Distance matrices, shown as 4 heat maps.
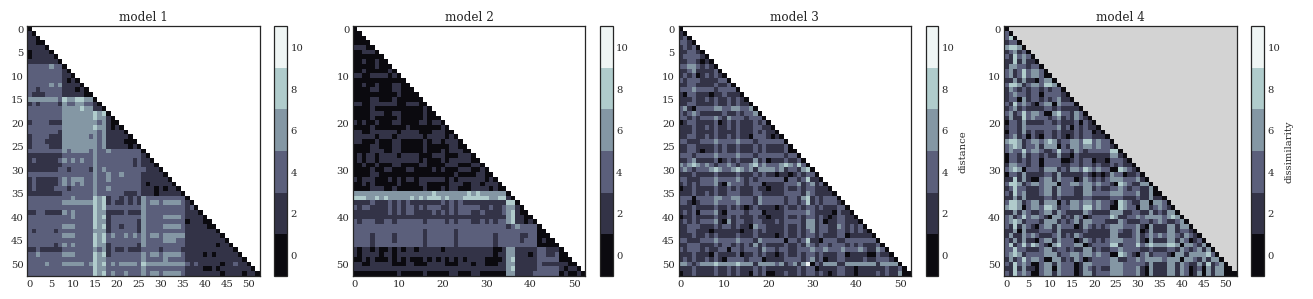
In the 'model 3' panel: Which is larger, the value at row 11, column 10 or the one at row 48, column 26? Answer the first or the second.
the first
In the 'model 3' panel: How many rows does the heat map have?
53
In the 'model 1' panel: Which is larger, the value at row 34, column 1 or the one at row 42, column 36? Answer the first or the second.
the first
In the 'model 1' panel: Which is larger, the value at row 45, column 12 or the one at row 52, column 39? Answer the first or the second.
the first
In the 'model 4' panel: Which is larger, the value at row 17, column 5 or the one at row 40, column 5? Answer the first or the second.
the second
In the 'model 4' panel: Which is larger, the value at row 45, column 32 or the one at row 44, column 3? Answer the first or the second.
the second
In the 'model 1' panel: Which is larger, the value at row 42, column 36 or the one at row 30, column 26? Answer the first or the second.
the second
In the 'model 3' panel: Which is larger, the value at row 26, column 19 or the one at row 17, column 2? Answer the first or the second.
the first
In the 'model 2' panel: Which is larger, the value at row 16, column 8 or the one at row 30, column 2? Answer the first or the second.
the first
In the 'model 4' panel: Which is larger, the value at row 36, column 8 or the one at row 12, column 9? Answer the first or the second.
the second
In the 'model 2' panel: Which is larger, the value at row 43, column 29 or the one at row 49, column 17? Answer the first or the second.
the first
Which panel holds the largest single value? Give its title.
model 3
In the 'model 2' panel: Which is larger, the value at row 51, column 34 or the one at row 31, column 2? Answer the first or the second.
the first
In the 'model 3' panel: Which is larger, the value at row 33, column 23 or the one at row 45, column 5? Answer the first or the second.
the second
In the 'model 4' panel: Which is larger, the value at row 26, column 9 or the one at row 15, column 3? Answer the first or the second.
the first
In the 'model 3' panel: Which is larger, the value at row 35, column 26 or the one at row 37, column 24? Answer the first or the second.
the first
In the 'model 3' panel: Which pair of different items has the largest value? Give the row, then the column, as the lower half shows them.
50, 29
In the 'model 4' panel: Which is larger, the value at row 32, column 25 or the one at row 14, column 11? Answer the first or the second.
the first
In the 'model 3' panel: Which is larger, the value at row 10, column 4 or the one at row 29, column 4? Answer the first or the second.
the second
